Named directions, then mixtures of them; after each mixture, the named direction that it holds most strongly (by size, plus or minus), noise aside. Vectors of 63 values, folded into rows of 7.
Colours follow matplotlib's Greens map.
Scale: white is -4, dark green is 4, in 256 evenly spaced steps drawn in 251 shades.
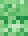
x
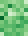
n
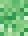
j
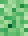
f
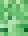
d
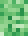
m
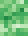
x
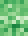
x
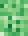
m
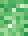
f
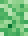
f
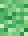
j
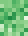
j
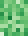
m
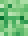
n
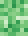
x
